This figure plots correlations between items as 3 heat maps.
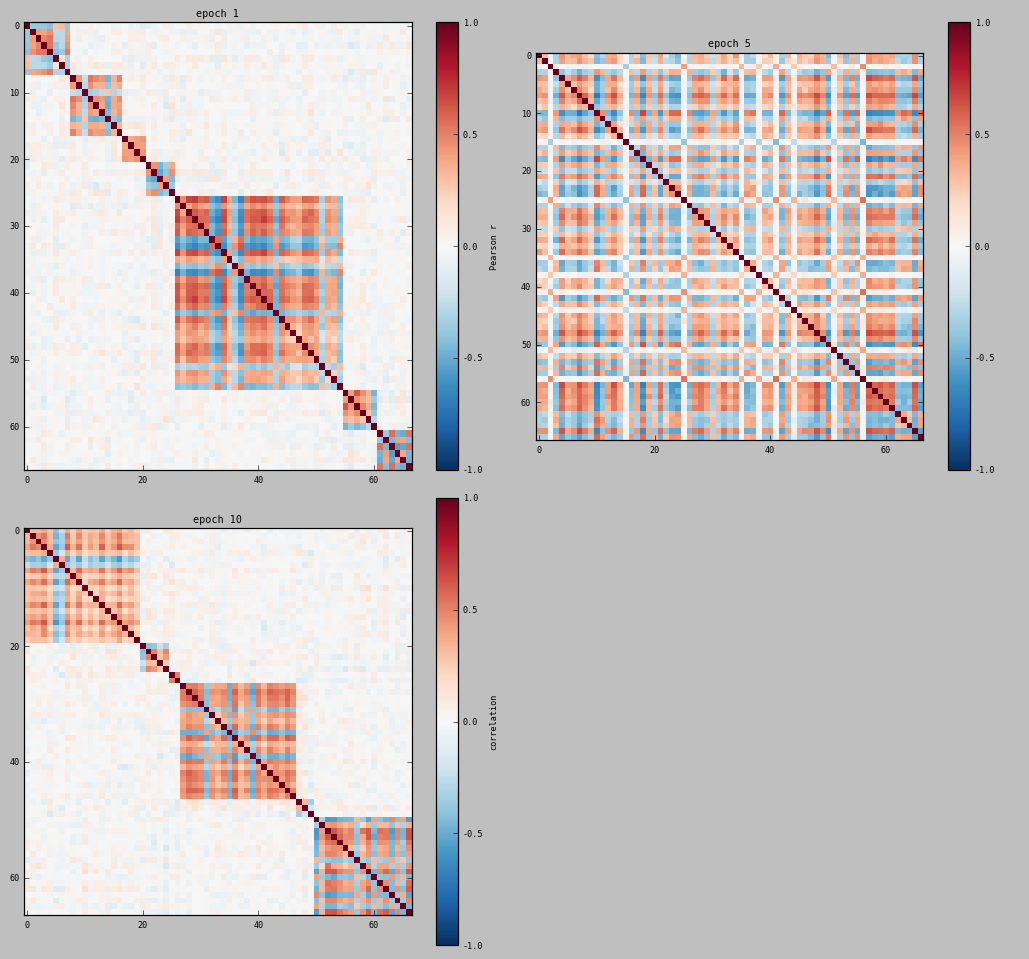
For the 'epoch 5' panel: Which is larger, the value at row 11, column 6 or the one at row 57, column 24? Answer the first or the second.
the first
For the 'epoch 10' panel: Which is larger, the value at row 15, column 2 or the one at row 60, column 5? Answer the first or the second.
the first
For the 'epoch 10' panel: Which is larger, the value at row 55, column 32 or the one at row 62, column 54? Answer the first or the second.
the second
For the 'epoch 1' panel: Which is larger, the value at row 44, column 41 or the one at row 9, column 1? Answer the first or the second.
the first
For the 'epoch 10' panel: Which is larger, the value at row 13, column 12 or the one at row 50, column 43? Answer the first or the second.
the first
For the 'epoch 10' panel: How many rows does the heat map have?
67
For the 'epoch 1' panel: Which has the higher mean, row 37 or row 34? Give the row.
34
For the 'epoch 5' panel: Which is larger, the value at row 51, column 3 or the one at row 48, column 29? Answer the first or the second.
the second
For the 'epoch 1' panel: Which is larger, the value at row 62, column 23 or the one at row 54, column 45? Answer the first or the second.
the first
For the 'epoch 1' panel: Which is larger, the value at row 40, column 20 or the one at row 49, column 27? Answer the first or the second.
the second
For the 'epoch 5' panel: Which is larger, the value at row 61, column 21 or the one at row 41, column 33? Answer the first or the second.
the first
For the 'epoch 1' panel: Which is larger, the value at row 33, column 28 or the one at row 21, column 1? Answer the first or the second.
the second
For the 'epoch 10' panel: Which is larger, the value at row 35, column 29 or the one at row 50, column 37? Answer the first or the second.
the second
